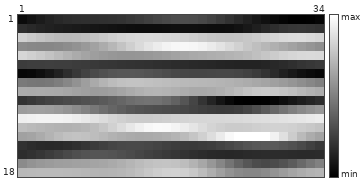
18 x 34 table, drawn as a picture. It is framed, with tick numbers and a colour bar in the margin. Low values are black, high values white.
Ninth with the highest average: bottom middle. Grain: streaks across. Stripes: horizontal, repeating 4 times.
